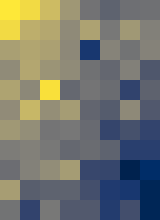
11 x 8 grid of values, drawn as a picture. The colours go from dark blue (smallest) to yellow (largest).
Ninth with the lowest average: bottom right. Mirror symmetry: none. Ninth with the highest average: top left. Slope: up to the top left.
